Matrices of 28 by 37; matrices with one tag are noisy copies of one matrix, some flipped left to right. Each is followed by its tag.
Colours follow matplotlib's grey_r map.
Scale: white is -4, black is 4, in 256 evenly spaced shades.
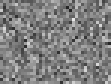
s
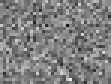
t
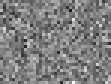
s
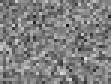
t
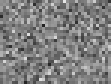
t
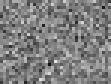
t
